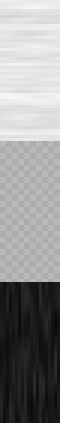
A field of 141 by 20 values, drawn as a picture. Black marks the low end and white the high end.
It is made of 3 by 1 panels. Panel 1,1: very high, streaked across, faint in contrast. Panel 2,1: high, checkered, faint in contrast. Panel 3,1: very low, streaked downward, faint in contrast.
